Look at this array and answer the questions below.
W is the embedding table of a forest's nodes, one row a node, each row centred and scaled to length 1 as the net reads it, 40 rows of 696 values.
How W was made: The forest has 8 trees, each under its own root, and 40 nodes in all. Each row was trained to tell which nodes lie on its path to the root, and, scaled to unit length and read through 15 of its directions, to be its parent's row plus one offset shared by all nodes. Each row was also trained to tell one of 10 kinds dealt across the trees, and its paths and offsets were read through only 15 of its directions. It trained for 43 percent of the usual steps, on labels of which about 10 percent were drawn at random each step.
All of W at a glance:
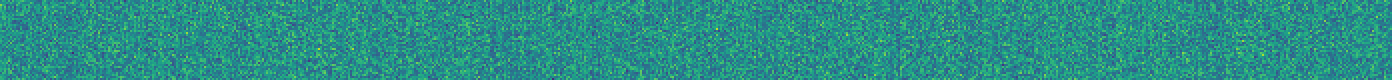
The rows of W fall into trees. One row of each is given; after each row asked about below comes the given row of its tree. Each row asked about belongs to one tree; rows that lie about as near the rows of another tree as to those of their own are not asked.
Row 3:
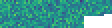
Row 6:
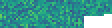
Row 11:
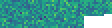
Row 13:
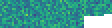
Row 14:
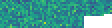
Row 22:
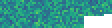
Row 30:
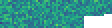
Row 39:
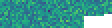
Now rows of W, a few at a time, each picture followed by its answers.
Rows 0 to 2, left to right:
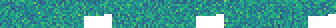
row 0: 39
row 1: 14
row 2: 11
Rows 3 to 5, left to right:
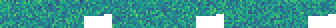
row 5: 11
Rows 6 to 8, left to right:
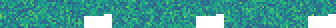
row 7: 22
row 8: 30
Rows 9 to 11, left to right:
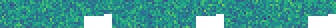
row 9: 22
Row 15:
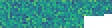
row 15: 3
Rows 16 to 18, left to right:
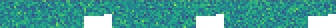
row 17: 13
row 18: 6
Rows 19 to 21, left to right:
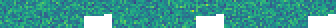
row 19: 14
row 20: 13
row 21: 14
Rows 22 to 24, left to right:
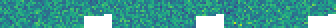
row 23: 6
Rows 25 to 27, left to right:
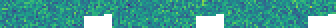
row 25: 6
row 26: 13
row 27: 13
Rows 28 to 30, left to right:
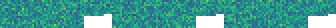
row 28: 13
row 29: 3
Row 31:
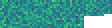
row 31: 14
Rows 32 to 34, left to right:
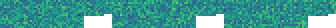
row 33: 3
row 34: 11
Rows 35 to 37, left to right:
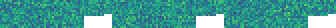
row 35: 11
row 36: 22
